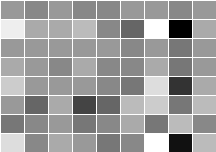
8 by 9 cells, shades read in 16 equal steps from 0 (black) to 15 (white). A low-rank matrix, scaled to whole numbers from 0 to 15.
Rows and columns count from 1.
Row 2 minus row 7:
7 2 1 4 0 -4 8 -11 2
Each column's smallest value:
7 6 8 4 6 6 7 0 8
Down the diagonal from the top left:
9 10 9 10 8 11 7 1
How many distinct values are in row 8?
8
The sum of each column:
83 67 74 67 62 67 90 44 77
